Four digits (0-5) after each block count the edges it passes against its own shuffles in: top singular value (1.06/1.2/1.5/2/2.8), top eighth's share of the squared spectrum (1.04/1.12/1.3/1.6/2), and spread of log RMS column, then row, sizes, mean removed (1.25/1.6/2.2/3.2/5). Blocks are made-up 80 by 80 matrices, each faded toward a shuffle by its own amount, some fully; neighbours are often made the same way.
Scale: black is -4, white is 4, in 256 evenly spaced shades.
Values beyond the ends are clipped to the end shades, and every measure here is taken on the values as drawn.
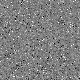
1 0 0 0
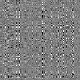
4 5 4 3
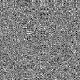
4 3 2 2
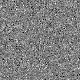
3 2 0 1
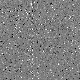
2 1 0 0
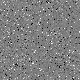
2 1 0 0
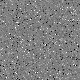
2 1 0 0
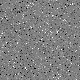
0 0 0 0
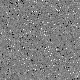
1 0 0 0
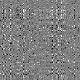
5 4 3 2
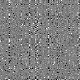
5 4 3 2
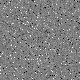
0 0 0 0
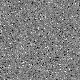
0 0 0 0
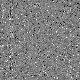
1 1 1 0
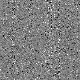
1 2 2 0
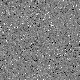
1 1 0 0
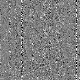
3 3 3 0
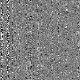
2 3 3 0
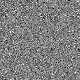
3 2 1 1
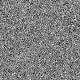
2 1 0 0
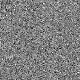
3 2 1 1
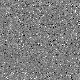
1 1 1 1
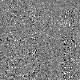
1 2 2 2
